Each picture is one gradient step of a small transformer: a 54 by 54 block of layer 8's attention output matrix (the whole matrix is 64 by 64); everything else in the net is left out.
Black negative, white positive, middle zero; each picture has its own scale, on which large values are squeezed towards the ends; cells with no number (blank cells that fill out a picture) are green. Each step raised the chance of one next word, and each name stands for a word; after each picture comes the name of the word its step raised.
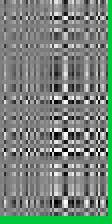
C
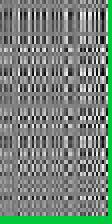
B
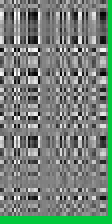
B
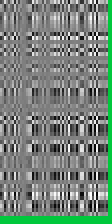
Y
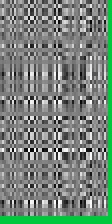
C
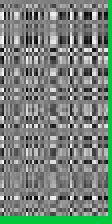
B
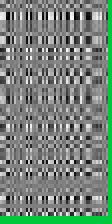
B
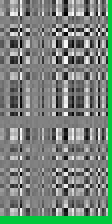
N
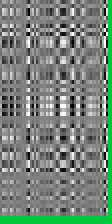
N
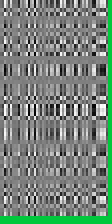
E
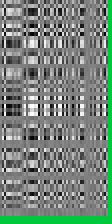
N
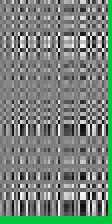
Y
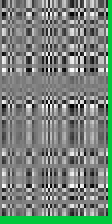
E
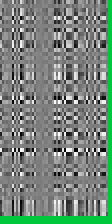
C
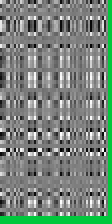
C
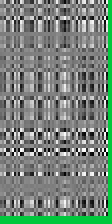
C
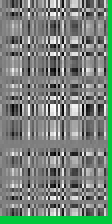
E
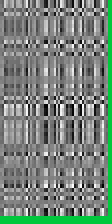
E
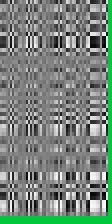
Y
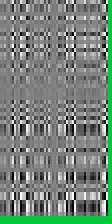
Y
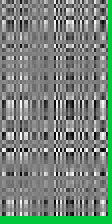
C
